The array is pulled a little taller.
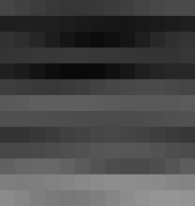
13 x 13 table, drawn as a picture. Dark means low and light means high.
Values rise toward the bottom. Streaks run across, left to right. Overall the values sit about 30% of the way up the scale.
